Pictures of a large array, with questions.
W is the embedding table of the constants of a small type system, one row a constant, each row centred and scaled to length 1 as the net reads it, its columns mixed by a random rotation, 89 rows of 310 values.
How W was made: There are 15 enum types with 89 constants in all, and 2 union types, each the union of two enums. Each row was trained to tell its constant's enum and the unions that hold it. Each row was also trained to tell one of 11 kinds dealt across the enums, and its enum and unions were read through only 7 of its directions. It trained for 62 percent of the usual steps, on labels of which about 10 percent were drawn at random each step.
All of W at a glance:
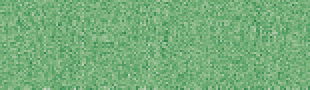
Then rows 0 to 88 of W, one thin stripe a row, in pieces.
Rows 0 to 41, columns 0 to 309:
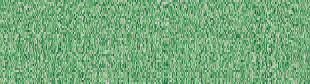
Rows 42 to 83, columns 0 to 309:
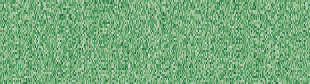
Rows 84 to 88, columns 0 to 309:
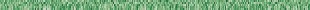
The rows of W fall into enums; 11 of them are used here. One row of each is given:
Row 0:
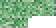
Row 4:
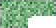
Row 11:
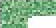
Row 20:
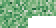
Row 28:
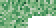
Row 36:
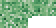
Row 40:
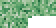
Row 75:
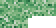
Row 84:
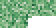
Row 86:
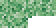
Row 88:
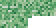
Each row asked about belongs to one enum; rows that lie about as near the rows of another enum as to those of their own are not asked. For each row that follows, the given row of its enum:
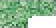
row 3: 88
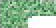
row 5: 11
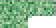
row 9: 11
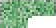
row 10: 36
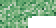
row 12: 4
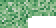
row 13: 4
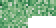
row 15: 4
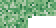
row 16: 40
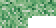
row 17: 20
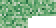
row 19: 11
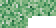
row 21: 20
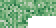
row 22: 36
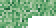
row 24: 36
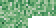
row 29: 4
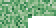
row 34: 40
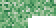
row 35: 75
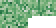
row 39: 88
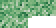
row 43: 84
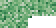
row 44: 88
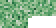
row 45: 84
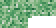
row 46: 20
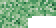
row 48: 28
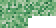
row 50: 88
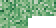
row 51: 88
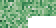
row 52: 4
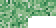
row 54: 0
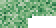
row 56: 40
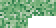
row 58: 40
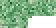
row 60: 20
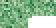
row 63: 75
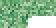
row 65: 20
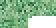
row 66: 4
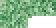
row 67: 28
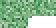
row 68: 20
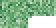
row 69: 84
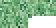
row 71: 40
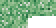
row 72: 11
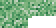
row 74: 84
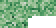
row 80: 88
